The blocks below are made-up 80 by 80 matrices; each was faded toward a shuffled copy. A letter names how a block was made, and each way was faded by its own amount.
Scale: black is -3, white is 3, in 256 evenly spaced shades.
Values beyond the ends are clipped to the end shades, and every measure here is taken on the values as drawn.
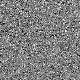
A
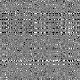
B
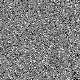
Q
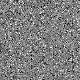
Q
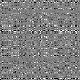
B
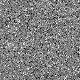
Q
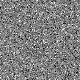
Q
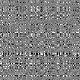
B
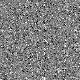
Q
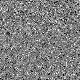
A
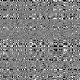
B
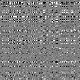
B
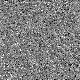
A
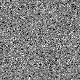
A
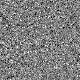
A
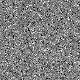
Q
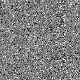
Q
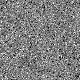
A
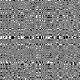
B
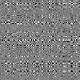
B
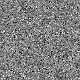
A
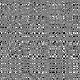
B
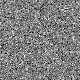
A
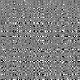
B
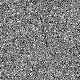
A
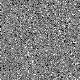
Q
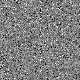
Q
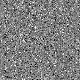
Q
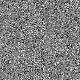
Q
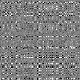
B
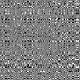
B
